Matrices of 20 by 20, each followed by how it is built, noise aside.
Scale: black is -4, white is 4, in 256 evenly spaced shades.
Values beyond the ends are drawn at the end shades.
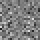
low rank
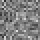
low rank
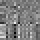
low rank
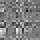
low rank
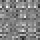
low rank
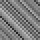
Toeplitz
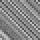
Toeplitz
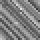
Toeplitz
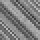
Toeplitz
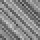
Toeplitz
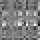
low rank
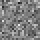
low rank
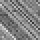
Toeplitz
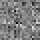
low rank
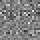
low rank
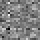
low rank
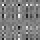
low rank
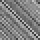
Toeplitz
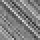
Toeplitz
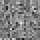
low rank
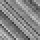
Toeplitz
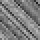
Toeplitz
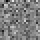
low rank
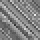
Toeplitz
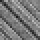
Toeplitz
